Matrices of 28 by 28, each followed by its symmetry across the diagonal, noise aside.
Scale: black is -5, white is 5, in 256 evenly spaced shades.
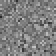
symmetric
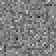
symmetric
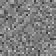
symmetric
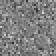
antisymmetric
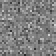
antisymmetric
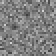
symmetric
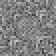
symmetric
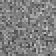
antisymmetric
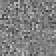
antisymmetric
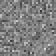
symmetric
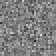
antisymmetric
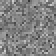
symmetric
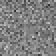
antisymmetric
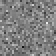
antisymmetric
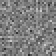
symmetric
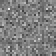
symmetric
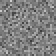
symmetric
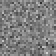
antisymmetric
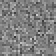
antisymmetric
